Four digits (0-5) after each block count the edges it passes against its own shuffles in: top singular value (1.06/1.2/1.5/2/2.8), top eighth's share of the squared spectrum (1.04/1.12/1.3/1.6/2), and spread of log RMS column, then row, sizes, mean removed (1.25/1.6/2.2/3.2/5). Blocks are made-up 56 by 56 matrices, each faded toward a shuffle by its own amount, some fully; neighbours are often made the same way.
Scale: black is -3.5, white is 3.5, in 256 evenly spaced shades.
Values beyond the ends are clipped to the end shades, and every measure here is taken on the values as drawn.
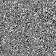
0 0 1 1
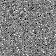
0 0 0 0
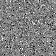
0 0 0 0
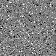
1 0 0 0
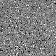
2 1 1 0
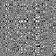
4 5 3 2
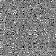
3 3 1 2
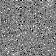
3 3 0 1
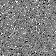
0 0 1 0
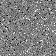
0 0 0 0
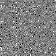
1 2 2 2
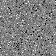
0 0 0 0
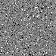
0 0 0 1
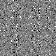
1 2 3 2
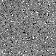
1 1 1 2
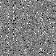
1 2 2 1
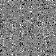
1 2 2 2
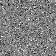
1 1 0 0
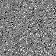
2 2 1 0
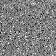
2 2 0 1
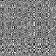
4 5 3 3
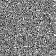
2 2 0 0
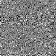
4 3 1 2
